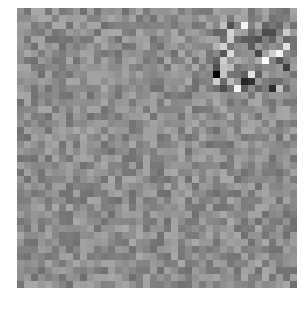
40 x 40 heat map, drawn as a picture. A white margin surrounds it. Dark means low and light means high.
Roughest part: top right. Odd patch: rougher, in the top right. Mirror symmetry: none. Histogram: heavy tails on both sides. Slope: none. Grain: fine. Odd rows or columns: none.
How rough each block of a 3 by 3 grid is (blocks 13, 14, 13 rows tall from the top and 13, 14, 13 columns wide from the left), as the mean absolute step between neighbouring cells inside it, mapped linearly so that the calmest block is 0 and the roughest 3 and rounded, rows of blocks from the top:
003 / 000 / 000
